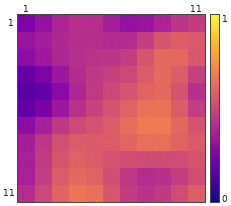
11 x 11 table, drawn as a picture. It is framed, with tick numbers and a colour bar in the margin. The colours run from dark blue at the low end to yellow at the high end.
The top middle is the calmest part. Values rise toward the bottom right. The middle right is the ninth with the highest average.
